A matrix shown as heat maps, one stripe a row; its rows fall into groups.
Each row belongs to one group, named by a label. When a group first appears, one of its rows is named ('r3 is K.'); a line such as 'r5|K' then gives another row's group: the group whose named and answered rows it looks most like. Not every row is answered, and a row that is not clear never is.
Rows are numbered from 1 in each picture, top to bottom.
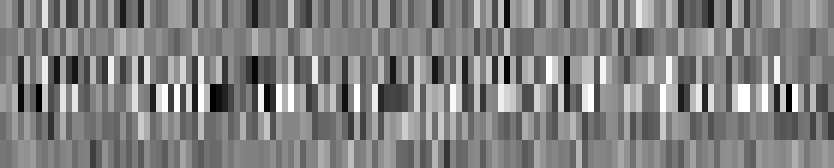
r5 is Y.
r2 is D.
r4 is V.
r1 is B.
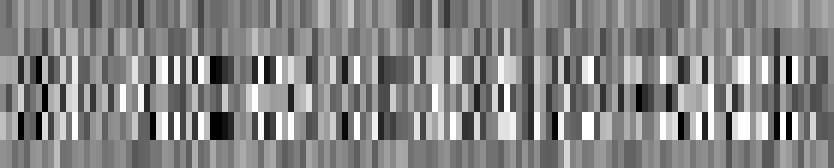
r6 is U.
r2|D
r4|D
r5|V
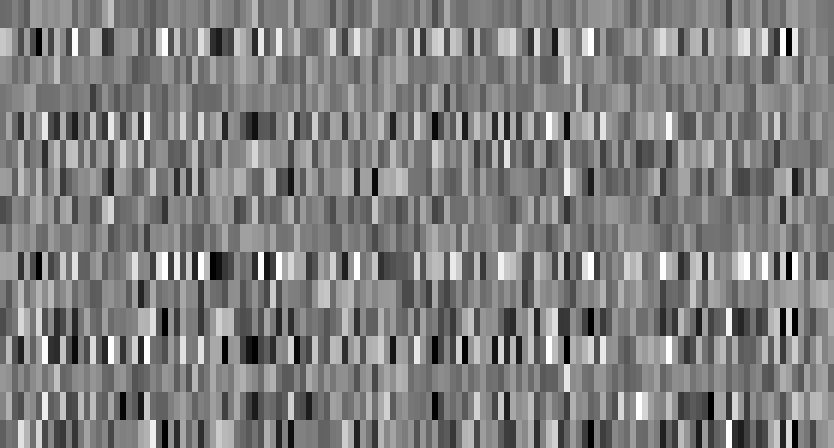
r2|V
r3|U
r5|B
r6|D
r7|U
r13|B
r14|U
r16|U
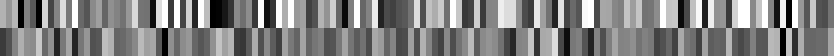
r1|V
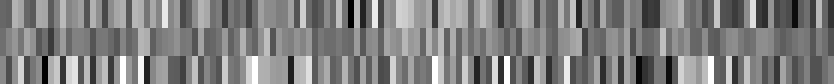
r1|Y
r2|Y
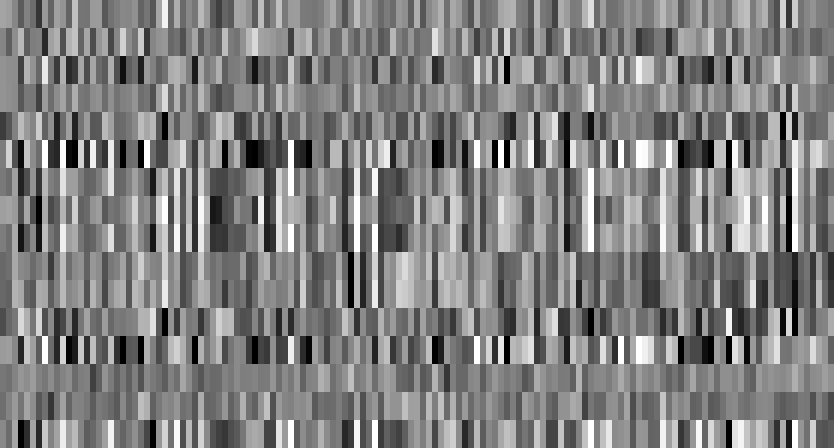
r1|V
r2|D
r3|B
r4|V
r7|V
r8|V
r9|V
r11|Y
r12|U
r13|B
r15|Y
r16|V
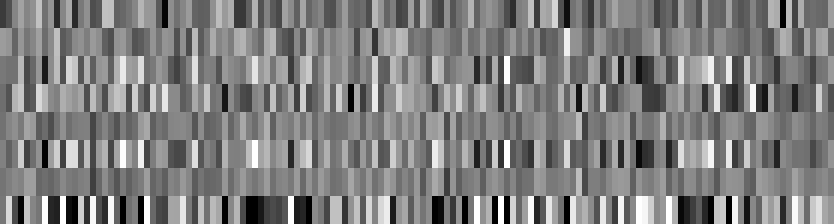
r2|U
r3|D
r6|D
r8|B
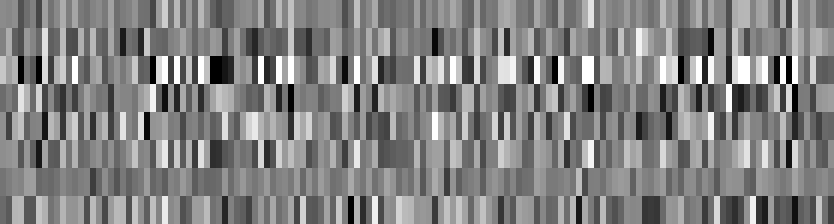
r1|V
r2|B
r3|V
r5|D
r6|V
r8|Y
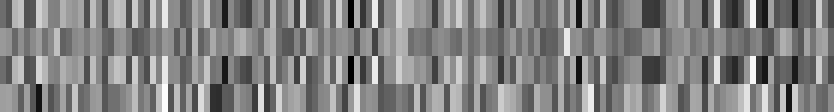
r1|Y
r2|U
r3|Y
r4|V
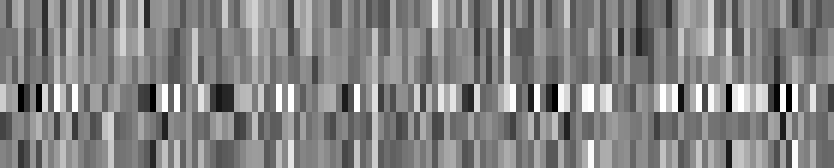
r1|D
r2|D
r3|D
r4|V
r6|V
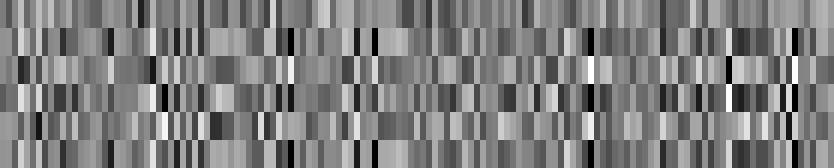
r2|U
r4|U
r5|V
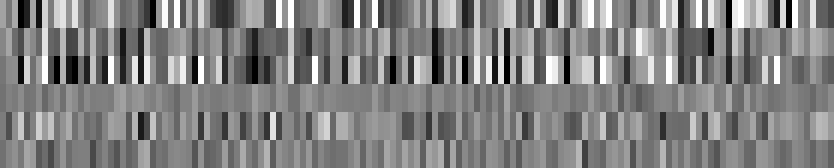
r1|V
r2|B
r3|B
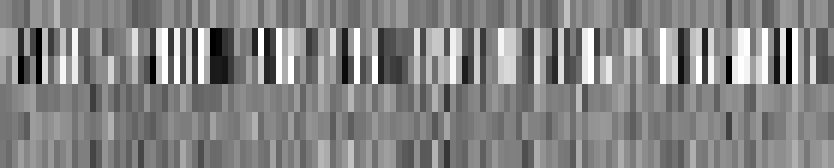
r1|U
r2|V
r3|V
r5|U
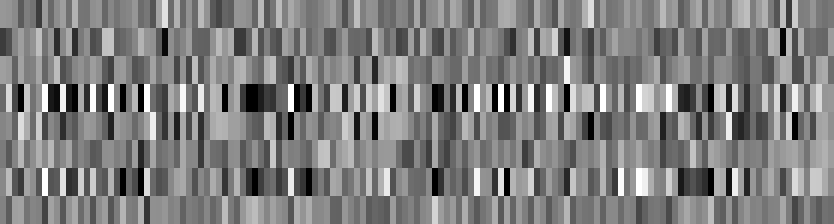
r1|V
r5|U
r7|B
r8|D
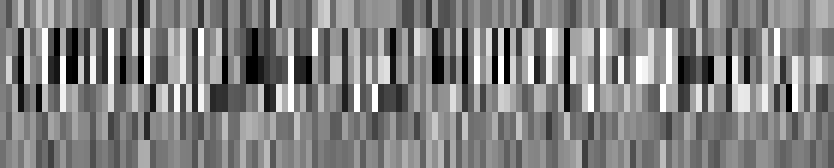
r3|B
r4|V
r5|D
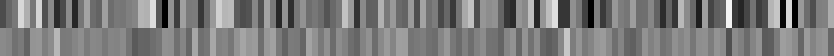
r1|U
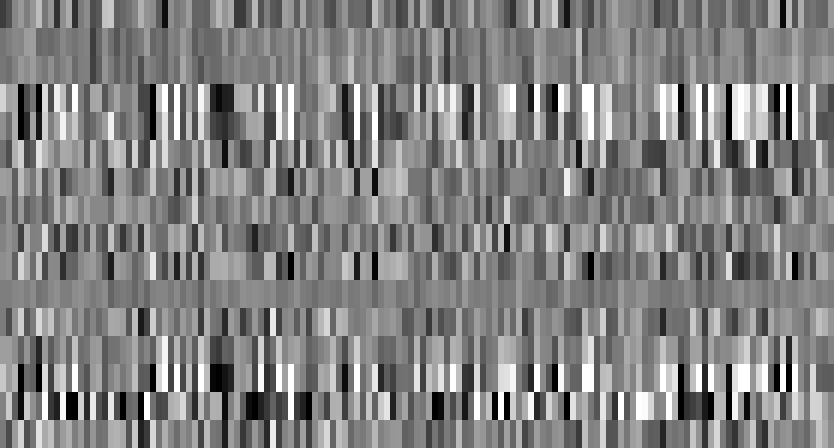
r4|V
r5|V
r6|Y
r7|U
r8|D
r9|B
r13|V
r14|V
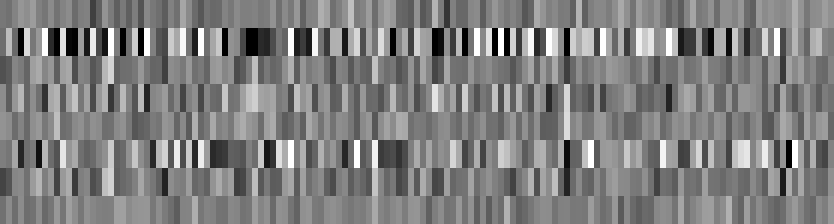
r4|D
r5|U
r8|D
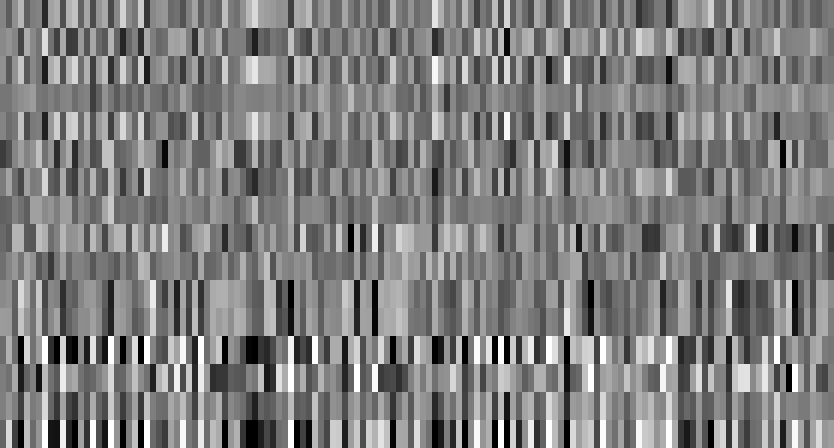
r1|D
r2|B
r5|D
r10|Y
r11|U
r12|U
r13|B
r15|B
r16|B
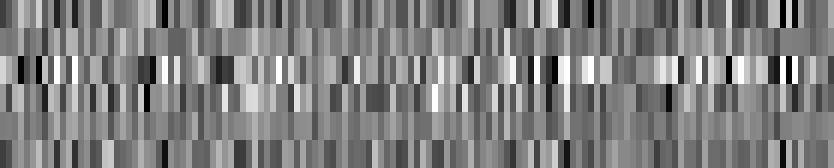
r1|U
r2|D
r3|V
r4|D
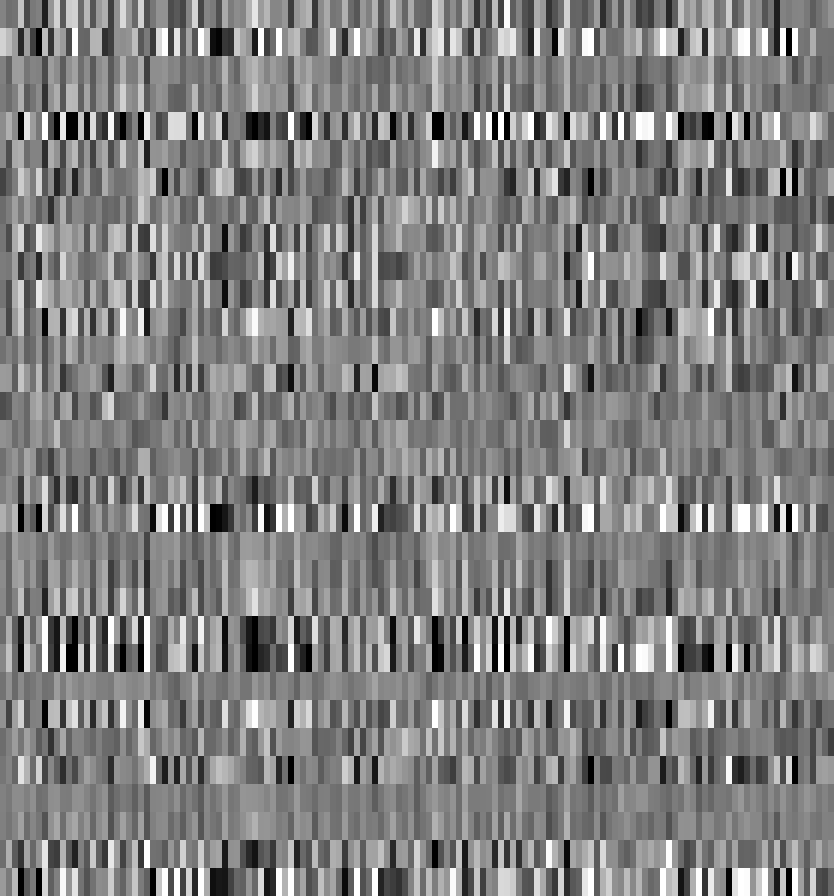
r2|V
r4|D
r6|D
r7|U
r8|Y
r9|Y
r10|V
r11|Y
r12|D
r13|D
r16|U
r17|Y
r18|B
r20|D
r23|B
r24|B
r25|D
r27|Y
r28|U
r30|D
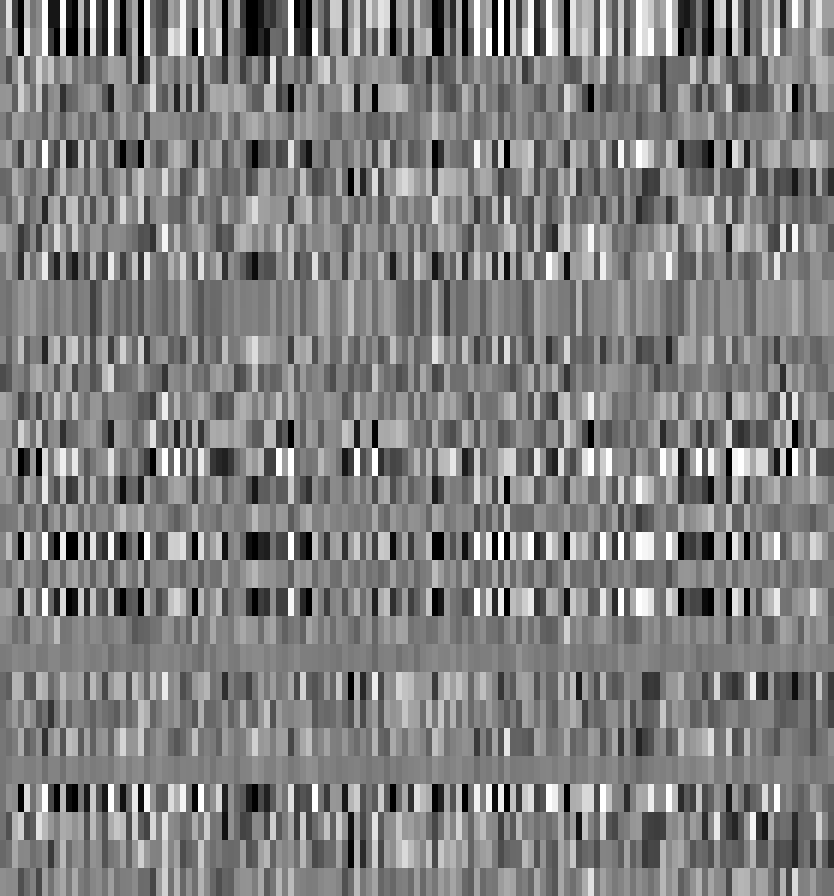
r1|B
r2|B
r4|U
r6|B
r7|Y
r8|D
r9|V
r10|B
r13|D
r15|V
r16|U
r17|V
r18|B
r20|B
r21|D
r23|U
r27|D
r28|D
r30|Y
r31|Y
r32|V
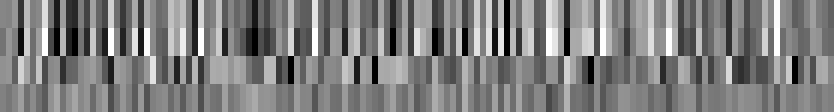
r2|B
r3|U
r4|D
